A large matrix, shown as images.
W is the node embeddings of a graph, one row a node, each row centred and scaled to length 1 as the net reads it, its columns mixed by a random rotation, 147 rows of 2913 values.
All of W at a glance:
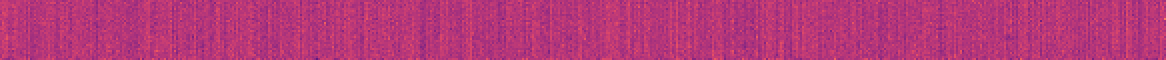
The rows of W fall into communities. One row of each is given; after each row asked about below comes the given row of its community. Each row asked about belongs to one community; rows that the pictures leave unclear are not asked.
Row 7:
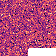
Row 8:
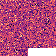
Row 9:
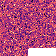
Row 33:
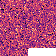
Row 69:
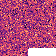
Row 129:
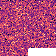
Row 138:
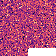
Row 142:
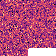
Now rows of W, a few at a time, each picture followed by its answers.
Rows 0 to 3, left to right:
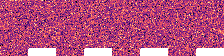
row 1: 142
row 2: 129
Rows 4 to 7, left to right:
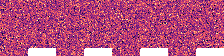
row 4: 33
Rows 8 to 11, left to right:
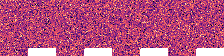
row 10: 69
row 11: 33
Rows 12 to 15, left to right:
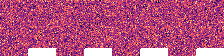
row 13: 69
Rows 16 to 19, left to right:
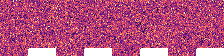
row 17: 9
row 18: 69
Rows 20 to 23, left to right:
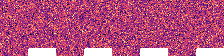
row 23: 7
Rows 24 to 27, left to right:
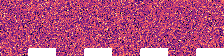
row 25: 9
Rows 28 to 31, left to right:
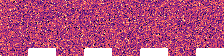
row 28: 8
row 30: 9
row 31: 8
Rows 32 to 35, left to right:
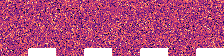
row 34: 8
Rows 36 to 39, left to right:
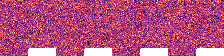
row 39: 69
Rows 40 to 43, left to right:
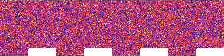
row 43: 8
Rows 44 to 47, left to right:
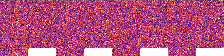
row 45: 7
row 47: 8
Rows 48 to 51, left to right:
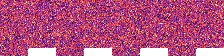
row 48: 8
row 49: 8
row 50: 129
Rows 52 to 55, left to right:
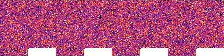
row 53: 33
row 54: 33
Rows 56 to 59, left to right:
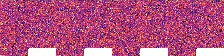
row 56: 8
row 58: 8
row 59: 138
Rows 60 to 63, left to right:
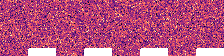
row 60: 33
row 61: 9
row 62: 138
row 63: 142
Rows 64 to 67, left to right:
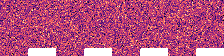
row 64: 7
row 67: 129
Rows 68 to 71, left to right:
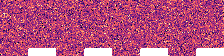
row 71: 8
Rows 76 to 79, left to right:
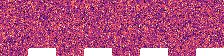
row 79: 9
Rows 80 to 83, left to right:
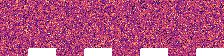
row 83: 7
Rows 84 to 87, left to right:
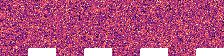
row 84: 7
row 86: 7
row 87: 33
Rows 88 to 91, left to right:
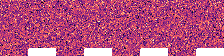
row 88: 69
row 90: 9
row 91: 138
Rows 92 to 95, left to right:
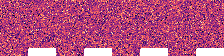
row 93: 7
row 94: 9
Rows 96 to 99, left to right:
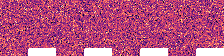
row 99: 7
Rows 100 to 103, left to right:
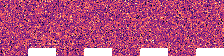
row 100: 7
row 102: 142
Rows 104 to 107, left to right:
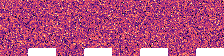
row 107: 9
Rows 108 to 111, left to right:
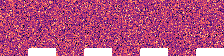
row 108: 33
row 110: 7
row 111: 33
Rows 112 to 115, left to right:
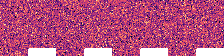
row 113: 138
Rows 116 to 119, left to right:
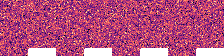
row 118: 7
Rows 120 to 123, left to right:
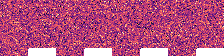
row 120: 9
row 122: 69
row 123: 138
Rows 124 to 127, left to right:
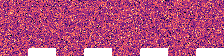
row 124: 9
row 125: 129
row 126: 129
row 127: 33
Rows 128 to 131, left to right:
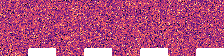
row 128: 9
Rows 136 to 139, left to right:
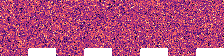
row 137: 69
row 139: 9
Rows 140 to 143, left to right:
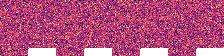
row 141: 142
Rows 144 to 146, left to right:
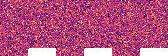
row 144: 138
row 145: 7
